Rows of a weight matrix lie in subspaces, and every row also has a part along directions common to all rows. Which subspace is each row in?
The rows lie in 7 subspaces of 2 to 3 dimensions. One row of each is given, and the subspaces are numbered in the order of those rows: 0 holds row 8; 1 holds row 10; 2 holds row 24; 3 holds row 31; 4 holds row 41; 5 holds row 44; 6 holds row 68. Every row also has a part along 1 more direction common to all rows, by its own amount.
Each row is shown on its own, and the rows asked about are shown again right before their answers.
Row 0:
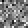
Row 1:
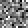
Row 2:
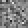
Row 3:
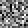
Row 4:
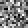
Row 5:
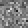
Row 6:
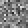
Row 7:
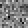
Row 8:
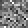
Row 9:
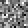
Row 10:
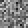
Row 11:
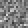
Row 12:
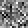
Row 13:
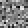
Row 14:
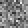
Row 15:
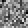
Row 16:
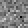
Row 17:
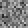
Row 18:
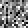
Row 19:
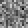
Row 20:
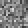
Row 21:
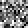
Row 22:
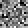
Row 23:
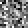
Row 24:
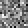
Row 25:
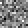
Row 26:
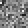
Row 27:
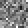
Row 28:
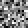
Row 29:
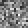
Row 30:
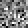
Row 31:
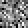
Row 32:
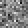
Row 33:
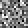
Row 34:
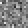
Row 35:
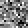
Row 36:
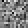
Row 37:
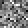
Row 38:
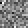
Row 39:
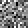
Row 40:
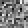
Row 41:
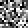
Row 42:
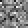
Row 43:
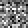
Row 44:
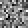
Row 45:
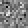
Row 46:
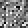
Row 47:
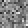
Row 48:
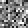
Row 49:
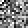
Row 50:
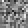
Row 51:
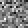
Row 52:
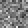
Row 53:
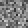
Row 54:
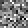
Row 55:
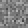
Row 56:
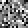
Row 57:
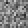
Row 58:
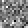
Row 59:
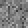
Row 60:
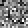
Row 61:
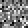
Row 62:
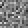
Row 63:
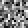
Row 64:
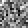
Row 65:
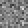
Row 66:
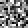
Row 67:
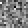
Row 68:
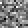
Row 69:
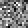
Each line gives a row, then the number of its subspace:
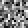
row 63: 0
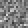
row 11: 6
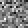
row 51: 6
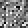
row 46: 3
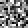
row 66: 0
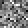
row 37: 0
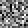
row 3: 3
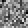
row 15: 2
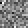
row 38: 1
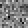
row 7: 5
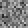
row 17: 2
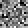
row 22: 2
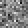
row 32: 6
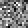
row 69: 4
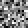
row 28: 0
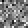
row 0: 5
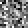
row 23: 3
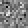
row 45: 1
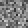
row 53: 4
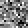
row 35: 4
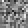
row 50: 1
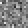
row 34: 3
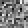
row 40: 6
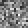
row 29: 4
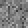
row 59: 5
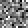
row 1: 5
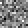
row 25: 6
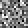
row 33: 2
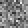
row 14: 6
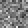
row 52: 5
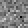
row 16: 6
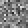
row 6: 4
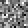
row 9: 2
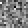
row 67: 3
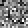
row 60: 2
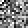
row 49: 1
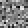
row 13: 3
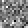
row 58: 5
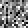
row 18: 3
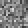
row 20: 6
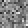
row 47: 1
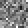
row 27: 5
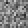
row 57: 1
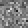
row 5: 4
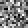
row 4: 0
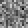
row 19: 3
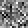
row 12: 3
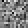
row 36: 1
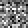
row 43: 2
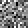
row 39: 1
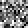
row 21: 5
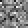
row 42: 6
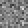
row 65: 3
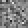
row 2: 0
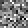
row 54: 0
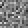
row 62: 1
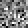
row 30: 0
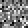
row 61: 5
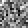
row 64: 4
